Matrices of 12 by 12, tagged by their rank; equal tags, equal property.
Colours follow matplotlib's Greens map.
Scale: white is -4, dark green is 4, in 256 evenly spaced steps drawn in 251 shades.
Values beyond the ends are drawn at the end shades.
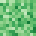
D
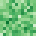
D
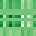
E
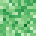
D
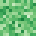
D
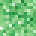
D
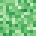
D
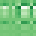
E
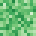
D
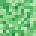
D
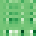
E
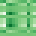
E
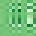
E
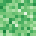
D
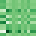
E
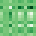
E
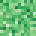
D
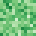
D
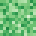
D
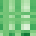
E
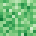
D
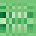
E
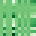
E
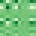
E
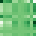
E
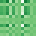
E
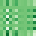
E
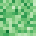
D
